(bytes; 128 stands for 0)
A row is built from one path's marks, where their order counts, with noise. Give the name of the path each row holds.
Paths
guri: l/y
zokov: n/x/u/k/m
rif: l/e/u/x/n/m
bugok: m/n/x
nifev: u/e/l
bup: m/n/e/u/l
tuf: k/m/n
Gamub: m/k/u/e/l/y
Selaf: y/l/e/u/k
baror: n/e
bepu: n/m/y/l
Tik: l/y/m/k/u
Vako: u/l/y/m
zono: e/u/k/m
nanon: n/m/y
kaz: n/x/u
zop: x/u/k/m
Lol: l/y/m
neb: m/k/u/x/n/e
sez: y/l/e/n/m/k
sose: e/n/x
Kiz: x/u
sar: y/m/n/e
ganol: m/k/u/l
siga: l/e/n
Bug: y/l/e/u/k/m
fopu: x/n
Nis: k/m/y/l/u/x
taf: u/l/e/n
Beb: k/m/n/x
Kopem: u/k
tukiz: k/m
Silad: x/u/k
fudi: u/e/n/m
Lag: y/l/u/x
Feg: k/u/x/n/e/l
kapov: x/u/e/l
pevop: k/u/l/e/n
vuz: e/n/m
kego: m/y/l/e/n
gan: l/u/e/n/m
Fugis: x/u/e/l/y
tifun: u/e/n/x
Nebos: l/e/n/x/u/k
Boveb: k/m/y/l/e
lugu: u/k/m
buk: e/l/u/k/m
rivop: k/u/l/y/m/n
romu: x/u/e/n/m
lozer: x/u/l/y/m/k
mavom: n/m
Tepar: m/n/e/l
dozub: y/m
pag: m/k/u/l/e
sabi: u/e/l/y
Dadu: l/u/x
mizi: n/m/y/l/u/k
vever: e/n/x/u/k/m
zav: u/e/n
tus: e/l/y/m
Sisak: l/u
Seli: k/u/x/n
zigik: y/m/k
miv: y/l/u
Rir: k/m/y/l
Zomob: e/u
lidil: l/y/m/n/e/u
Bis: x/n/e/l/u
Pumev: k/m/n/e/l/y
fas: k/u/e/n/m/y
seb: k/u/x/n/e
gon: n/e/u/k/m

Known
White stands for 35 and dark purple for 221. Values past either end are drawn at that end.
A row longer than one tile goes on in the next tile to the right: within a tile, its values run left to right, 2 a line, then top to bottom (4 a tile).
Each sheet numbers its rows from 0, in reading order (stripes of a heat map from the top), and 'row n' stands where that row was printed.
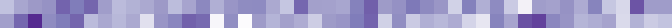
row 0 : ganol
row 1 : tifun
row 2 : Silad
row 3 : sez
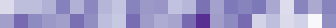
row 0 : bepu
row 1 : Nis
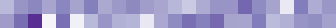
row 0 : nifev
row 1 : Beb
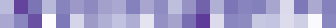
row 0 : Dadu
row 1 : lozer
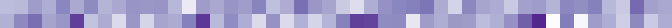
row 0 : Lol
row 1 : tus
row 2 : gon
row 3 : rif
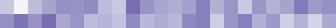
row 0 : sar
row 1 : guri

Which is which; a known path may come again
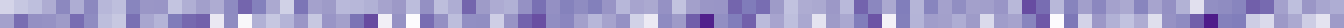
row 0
bepu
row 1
romu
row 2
siga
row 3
Kopem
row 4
ganol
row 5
Sisak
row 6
Dadu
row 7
zono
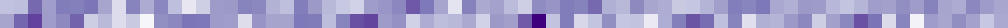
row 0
Nis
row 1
vuz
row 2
neb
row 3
buk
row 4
fudi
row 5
zav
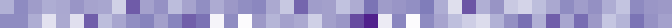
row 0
fopu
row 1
tifun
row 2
Feg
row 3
nanon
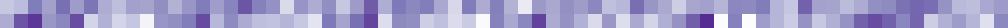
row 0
Tik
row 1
zop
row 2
lozer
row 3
tus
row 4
rif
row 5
lugu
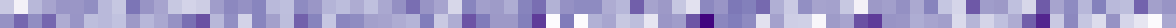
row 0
sar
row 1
Tepar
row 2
bugok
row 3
kapov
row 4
Gamub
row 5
sez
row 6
Selaf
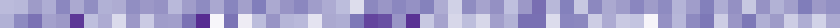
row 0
Lol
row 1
nifev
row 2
Rir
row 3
miv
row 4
guri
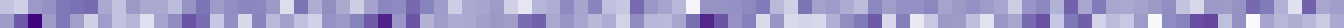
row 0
pag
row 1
Seli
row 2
tukiz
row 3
kego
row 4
Boveb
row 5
Zomob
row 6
Vako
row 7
vever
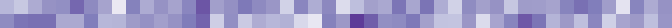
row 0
Beb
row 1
Silad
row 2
mizi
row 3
zokov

